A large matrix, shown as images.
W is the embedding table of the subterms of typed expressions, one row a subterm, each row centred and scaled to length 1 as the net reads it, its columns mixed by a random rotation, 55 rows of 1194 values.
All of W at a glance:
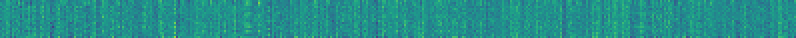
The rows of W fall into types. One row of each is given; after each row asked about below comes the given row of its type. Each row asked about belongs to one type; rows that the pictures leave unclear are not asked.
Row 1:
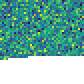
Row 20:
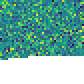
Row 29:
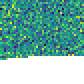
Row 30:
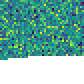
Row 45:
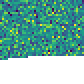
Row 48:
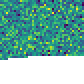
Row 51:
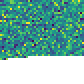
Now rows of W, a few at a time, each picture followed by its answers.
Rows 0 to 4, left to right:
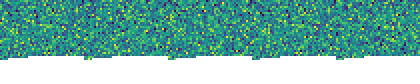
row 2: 45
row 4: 29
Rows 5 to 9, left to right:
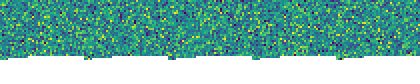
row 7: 48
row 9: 51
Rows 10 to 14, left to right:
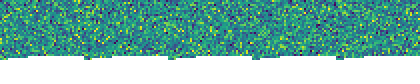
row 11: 29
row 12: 1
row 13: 48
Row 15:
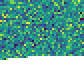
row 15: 51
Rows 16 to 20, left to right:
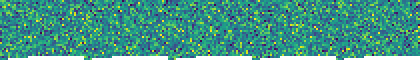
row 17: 45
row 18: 1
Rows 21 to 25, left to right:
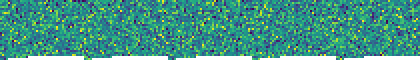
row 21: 29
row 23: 30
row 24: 29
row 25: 45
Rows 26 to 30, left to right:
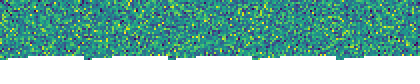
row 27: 30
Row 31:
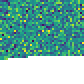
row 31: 1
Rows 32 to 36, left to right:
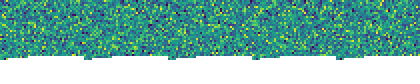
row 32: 30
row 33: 48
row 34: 45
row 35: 48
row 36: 30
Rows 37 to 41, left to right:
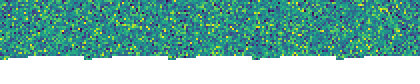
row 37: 1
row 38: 45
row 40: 20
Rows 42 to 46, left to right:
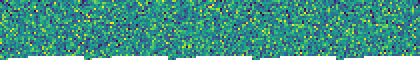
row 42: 45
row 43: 51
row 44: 30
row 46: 45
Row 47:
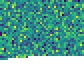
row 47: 29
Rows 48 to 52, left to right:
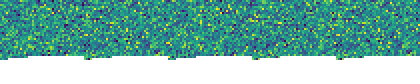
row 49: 51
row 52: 51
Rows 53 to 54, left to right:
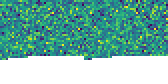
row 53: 48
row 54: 48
